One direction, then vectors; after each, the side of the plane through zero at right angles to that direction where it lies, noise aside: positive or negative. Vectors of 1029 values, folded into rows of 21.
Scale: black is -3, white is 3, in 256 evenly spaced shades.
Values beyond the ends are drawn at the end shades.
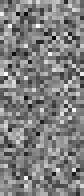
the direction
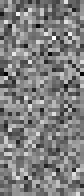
negative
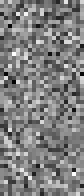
negative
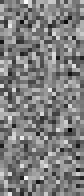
positive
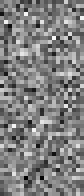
negative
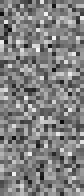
negative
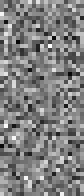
positive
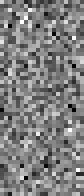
negative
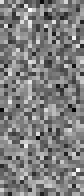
negative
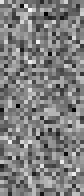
negative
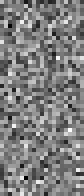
negative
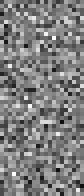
negative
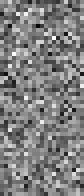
negative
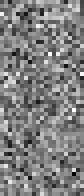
positive
